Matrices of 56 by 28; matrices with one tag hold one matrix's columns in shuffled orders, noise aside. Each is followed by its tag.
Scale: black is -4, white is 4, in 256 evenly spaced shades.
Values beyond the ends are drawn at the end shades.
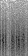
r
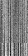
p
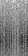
r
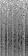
r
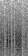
r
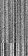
p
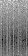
r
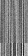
p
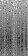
r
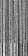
p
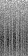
r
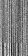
p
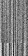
p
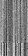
p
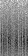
r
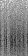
r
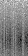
r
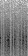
r
